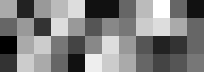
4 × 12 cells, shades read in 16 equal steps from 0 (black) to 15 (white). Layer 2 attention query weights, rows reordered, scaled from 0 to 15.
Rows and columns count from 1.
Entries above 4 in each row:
8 11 8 9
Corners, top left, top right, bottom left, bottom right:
10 1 3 7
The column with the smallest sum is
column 1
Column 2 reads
2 9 10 12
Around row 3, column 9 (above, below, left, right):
12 6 9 2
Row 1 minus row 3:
10 -8 -3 4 9 -7 -12 -3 6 13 3 -5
